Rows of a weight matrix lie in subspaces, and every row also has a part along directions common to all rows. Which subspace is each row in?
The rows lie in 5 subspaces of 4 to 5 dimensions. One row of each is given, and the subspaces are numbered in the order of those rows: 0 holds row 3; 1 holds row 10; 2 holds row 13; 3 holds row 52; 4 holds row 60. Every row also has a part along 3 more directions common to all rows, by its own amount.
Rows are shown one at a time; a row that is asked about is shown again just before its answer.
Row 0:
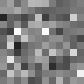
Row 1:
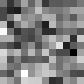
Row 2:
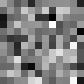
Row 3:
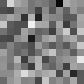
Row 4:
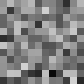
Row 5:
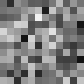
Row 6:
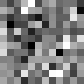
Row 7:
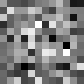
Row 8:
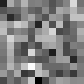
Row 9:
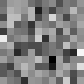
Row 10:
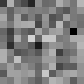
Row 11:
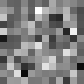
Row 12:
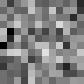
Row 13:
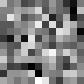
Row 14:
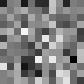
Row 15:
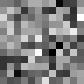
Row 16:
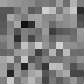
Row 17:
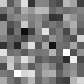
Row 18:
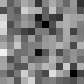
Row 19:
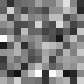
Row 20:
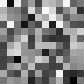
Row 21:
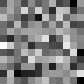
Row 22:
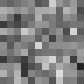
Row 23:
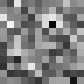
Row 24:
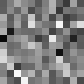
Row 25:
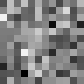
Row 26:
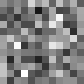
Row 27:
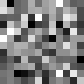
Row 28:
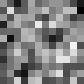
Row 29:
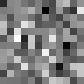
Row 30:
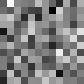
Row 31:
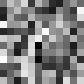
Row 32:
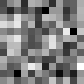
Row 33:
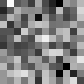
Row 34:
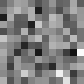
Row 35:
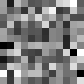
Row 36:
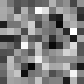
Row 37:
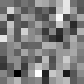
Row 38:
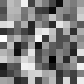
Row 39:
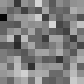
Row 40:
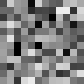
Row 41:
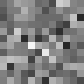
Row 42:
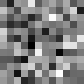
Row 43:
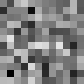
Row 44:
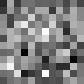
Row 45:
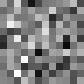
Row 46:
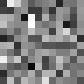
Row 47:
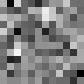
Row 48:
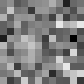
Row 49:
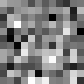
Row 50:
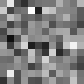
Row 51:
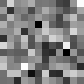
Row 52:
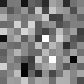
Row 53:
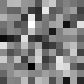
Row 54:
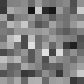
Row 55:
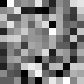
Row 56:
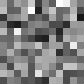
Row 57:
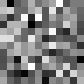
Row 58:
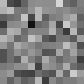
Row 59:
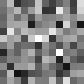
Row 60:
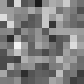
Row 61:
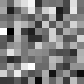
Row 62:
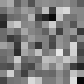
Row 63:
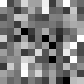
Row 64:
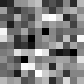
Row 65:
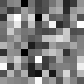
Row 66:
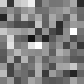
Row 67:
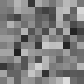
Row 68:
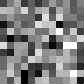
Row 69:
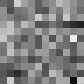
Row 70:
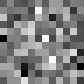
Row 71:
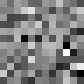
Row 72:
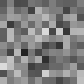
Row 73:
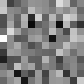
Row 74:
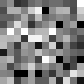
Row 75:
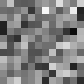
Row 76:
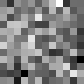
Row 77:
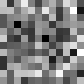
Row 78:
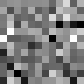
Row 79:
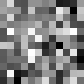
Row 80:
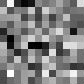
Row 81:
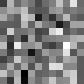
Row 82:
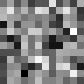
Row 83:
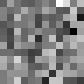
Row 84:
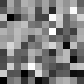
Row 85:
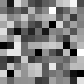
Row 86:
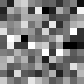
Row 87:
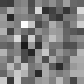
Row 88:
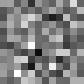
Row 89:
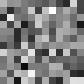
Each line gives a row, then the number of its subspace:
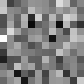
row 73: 0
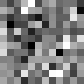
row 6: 4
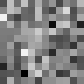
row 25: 3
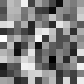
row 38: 3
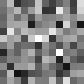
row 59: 0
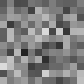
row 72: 2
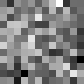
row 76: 0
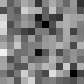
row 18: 4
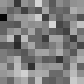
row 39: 4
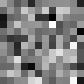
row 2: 2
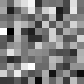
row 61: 2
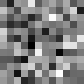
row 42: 4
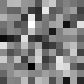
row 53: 0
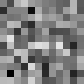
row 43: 1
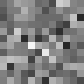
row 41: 1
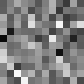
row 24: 0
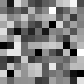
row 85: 4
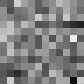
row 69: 0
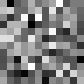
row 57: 0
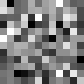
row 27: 0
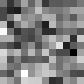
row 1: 4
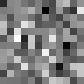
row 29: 1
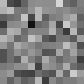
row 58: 0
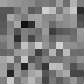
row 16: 1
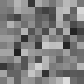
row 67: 2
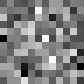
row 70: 3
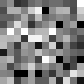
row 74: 0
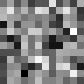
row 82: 3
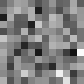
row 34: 3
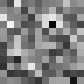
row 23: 4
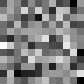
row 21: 4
